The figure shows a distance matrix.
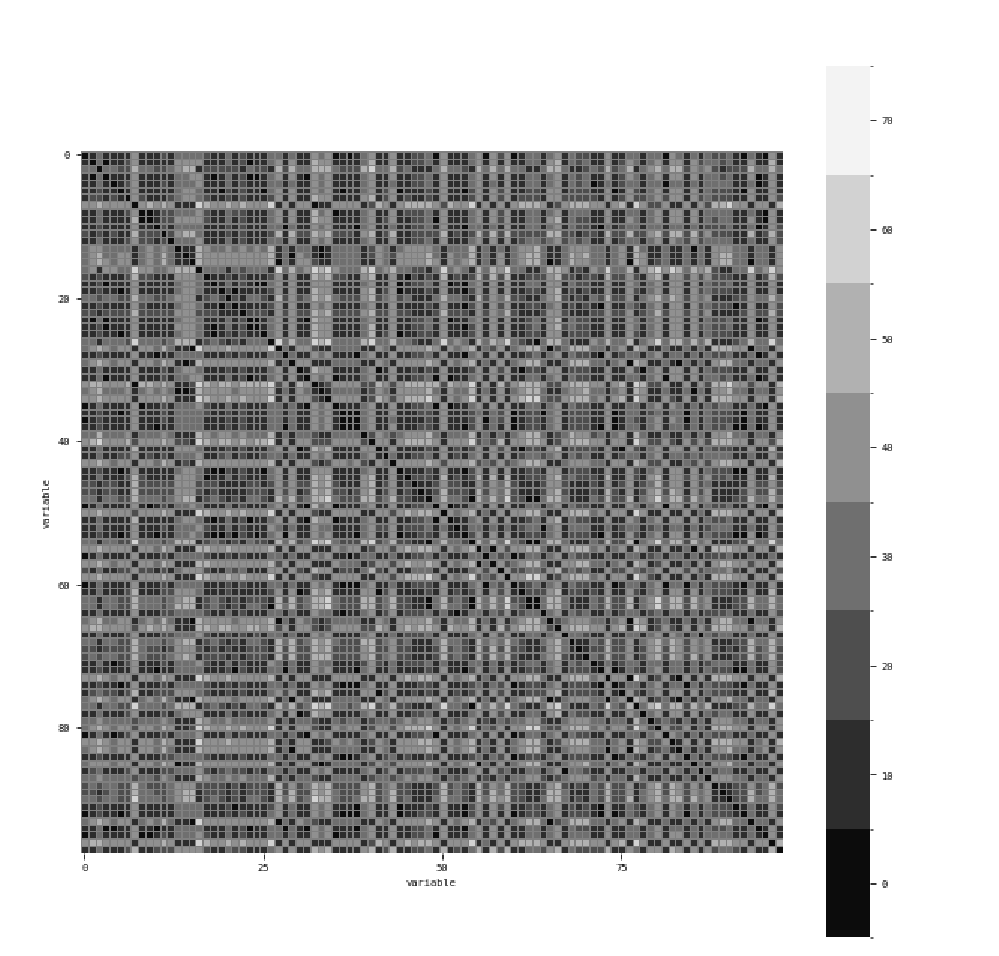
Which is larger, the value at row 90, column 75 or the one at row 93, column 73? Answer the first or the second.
the first
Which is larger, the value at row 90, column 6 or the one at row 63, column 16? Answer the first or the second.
the first
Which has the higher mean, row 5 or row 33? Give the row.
33
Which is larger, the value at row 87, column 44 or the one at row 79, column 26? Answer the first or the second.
the second
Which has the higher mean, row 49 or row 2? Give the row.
2
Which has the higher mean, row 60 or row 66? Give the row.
66
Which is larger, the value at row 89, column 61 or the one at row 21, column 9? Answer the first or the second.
the first
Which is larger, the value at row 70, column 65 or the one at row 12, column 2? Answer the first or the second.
the first
